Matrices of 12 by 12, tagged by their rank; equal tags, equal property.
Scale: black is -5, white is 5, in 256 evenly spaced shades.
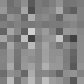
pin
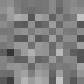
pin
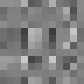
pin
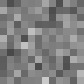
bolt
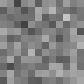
bolt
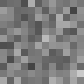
bolt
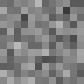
bolt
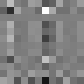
pin
